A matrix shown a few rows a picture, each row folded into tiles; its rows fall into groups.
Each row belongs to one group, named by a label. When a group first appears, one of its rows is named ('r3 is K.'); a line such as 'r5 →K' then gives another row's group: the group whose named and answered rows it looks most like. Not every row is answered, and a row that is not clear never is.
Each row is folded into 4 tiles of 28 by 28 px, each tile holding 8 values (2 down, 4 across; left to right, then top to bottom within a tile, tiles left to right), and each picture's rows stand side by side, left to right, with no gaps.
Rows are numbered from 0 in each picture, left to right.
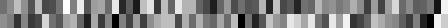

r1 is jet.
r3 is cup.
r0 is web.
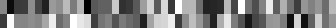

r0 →jet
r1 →jet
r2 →web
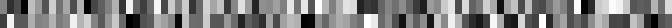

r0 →jet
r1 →web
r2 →web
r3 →cup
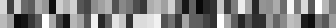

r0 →web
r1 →cup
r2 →web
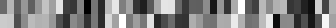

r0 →cup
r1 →cup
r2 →cup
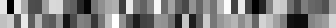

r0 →cup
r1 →web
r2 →cup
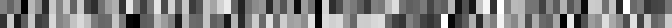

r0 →jet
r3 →cup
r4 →jet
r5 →jet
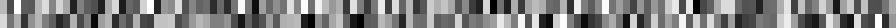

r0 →cup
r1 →jet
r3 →web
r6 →cup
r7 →web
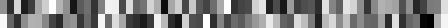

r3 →cup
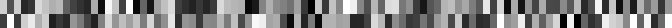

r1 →cup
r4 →jet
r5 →jet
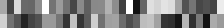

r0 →web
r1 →cup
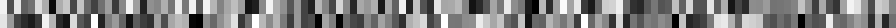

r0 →web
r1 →web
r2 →cup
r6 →jet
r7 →web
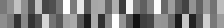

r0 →web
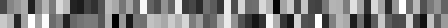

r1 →jet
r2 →web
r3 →web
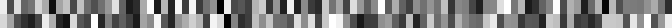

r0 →web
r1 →jet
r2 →jet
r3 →web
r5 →jet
